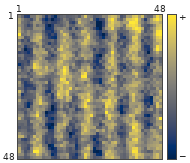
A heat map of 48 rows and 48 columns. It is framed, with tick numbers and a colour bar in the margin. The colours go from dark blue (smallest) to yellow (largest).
Stripes: upright, repeating 6 times. Histogram: bell-shaped. Odd rows or columns: none. Grain: streaks running down.
